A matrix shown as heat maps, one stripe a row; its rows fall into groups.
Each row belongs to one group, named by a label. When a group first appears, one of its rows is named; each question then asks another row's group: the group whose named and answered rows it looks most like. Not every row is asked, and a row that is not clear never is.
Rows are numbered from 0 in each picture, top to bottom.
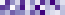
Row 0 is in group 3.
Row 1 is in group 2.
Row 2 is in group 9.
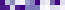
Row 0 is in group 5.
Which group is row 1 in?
2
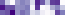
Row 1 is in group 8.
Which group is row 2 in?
8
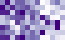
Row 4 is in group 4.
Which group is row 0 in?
2
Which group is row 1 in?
8
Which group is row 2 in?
2
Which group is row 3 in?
9
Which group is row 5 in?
5
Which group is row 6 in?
9
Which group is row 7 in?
2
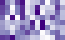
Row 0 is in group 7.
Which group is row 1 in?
2
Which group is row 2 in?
2
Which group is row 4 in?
9
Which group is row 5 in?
9
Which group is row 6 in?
2
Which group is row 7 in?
8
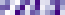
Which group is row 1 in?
2
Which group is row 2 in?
4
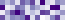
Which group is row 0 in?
9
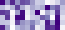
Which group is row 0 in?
8
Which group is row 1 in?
4
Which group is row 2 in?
2
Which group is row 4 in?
4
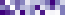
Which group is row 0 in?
4
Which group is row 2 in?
9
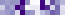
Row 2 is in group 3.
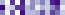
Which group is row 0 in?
3
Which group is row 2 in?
3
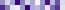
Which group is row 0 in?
4
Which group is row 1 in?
5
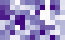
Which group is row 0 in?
5
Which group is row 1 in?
5
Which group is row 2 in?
8
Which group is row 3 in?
2
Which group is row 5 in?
3
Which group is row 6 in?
9
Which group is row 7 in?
5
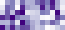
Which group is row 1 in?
3
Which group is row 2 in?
7
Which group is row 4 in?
3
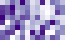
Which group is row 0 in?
3
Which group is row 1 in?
8
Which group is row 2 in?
8
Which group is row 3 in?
8
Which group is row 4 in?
4
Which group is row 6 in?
9
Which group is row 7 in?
5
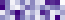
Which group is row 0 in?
4
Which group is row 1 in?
5
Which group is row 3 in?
4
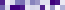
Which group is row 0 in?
4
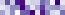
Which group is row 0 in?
7
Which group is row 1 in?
3
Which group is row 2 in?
9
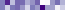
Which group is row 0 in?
2
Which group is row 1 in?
9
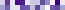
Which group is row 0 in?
7
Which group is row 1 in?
5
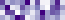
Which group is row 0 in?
8
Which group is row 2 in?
3
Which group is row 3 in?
7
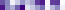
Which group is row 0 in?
5
